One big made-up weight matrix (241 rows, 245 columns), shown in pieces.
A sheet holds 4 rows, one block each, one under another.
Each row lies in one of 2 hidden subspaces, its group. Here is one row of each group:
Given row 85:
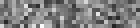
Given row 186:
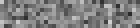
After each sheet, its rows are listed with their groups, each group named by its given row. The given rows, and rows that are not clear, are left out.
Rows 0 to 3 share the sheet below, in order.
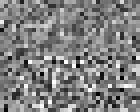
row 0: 85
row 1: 186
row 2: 85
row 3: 85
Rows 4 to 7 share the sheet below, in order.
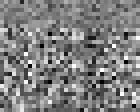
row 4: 85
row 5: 85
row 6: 85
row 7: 186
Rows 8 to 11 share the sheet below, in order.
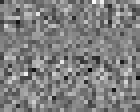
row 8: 186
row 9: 186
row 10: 186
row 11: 85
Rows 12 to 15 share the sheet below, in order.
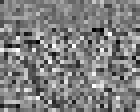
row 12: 186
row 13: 186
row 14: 85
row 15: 186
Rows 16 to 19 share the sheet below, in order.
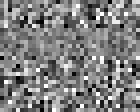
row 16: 85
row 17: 85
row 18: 186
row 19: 85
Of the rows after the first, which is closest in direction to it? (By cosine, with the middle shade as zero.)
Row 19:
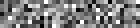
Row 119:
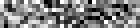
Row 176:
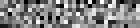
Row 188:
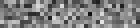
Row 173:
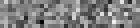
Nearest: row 173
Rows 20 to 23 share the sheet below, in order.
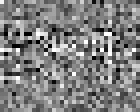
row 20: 186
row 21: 186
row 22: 186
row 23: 85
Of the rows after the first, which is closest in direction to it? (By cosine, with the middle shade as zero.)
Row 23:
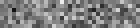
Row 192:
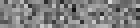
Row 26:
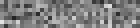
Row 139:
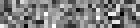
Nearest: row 139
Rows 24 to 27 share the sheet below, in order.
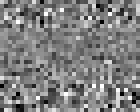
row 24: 85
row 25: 85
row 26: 186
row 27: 186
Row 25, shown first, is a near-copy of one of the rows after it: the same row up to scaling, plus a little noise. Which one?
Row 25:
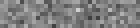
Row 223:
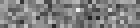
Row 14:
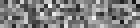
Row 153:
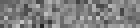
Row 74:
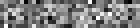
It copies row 223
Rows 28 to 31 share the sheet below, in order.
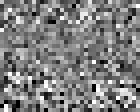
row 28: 85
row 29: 186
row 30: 85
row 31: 85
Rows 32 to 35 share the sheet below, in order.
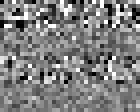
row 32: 186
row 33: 85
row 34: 85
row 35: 186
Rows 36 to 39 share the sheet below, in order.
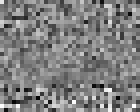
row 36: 186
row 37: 186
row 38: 186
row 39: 186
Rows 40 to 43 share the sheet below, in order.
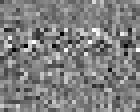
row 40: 186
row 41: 186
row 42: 85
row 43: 186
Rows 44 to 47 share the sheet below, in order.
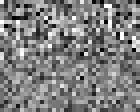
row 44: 186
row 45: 186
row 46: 85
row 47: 85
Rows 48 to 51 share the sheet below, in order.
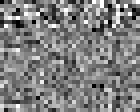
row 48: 186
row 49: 186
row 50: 85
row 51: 186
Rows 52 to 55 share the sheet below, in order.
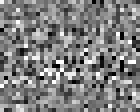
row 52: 186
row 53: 186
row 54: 85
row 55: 186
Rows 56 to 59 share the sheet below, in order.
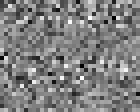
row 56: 85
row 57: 85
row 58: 85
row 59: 85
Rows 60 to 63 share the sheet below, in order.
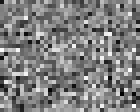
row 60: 186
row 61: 186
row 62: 186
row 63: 186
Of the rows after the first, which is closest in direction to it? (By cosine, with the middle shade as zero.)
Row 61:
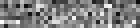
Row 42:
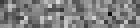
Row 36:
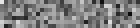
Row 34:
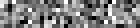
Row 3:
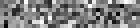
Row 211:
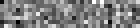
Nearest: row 36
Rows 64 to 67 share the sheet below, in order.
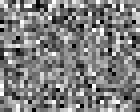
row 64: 186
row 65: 186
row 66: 85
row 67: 85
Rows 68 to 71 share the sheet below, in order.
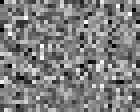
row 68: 186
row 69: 85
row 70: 85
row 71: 186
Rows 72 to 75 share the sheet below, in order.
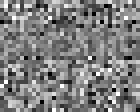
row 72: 186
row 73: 85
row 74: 85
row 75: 85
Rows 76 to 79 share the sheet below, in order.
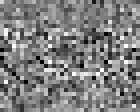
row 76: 186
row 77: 186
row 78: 85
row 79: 186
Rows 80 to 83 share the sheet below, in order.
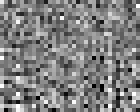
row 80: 85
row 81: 186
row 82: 186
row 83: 186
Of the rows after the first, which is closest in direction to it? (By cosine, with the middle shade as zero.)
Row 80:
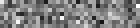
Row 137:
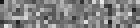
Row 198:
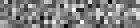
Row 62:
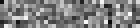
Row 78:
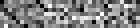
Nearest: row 198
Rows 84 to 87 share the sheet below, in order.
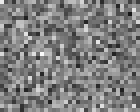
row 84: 186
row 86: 85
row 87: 186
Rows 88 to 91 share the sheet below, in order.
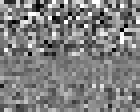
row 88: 186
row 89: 85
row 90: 186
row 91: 186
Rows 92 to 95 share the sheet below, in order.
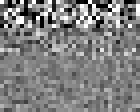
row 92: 85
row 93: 186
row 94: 186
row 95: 186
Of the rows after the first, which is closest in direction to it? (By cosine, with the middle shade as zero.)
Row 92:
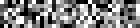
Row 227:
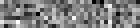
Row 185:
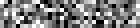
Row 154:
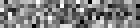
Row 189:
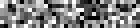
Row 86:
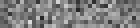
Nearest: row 86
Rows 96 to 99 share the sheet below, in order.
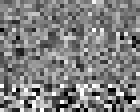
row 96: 186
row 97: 186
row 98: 85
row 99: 85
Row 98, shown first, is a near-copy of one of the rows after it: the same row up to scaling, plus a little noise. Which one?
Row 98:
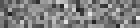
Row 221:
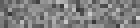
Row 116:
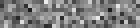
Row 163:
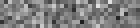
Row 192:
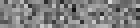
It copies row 221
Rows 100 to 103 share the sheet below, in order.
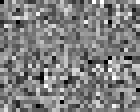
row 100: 186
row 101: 85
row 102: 85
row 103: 85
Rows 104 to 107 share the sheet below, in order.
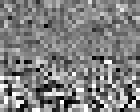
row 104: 85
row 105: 186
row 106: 186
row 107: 85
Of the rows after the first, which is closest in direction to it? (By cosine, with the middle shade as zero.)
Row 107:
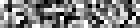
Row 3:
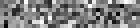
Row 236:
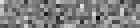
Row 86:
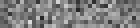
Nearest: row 236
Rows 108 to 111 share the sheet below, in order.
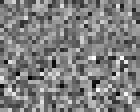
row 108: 186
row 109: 85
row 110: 85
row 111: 85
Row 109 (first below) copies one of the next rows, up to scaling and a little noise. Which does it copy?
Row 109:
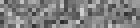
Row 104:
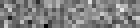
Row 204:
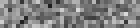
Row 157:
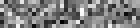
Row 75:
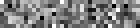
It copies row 157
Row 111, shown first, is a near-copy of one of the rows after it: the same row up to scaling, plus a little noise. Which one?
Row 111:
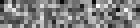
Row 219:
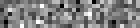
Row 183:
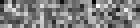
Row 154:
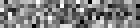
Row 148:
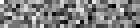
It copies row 183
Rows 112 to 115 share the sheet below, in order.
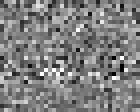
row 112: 186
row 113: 85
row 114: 85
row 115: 186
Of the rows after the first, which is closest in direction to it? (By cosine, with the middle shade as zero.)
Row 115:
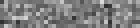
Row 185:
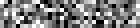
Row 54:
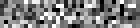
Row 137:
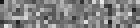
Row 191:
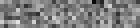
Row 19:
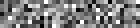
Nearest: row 137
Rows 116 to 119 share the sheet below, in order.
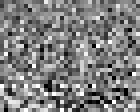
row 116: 85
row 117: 85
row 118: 85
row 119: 85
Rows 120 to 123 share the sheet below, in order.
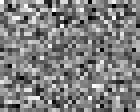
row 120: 85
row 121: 186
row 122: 85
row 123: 186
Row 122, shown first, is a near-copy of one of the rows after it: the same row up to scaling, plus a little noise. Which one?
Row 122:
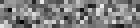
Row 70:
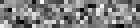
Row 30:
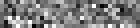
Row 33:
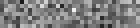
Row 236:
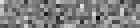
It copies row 70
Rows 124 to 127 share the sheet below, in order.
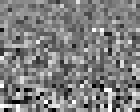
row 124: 85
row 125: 186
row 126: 186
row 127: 186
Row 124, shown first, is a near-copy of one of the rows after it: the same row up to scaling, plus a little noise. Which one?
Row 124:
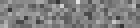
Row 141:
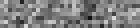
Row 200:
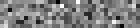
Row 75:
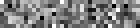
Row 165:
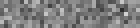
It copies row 200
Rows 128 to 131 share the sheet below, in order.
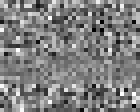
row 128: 186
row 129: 186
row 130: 186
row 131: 186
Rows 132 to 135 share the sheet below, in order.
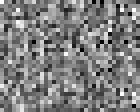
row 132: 186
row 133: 85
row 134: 85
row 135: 186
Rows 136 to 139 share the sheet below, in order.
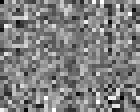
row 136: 186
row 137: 186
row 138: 85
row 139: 85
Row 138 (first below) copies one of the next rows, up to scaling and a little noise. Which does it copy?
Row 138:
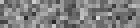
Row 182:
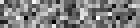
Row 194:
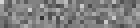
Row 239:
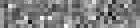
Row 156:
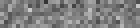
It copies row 182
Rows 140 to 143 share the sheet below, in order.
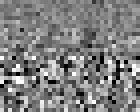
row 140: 186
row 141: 85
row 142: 186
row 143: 85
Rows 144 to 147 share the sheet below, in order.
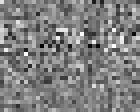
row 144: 186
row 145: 85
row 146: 85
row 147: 186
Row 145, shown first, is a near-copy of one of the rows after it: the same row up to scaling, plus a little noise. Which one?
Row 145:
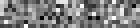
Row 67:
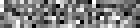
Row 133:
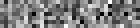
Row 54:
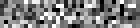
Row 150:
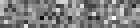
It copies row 150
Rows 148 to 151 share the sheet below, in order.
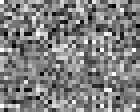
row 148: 85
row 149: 186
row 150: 85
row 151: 186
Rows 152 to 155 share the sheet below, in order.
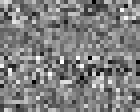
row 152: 186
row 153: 85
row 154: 85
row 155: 186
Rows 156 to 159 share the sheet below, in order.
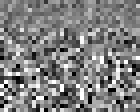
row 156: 85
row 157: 85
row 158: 186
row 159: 85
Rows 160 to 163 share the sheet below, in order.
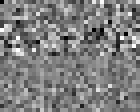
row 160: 186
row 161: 186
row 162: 85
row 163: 85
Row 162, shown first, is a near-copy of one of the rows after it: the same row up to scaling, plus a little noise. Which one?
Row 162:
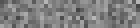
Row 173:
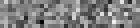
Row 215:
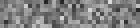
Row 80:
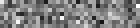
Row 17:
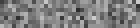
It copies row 17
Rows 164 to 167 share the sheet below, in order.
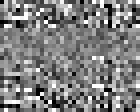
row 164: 186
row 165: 85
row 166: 186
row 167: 186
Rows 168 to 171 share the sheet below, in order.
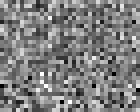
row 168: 186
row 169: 186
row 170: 85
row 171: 85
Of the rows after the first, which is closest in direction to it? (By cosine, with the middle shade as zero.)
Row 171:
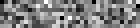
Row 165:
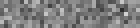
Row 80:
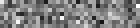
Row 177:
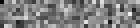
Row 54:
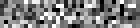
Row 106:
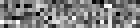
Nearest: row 54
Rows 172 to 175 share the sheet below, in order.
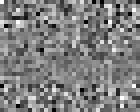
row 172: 186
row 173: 85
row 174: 186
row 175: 85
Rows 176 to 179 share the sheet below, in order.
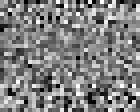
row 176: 85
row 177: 186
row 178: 85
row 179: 85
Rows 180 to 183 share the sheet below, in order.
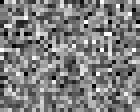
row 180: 186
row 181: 186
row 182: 85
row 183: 85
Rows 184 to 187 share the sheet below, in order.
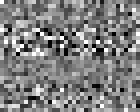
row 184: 186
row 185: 85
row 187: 186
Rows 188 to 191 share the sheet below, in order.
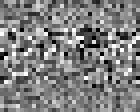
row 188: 186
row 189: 85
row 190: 186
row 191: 186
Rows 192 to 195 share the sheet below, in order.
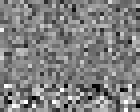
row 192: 85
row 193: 186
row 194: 85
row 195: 186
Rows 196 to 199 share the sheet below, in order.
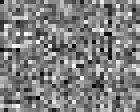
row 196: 186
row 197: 186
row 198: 85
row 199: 186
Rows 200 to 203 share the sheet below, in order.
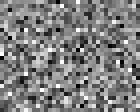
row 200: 85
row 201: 85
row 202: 186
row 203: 85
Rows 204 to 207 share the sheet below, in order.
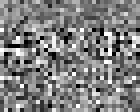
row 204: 85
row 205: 186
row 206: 186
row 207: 85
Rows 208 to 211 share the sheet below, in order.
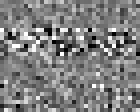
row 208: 85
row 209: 85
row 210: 85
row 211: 186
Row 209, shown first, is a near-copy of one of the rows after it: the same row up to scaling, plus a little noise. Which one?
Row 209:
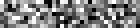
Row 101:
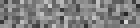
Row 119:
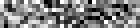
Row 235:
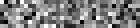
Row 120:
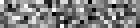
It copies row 120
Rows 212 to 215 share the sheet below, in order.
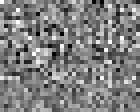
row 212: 186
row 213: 85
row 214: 186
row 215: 85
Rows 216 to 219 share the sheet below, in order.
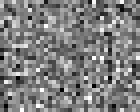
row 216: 85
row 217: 186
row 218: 186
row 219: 85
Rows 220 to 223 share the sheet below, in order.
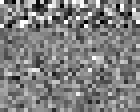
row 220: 186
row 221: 85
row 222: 186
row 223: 85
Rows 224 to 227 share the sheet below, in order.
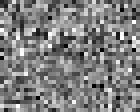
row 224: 186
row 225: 186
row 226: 186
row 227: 186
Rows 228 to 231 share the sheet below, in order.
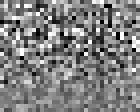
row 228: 186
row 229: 186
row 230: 85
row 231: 186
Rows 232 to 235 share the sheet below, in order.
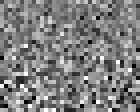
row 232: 85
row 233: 186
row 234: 186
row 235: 85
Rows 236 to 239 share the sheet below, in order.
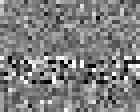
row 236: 85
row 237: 85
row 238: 85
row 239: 85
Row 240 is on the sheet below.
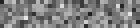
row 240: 186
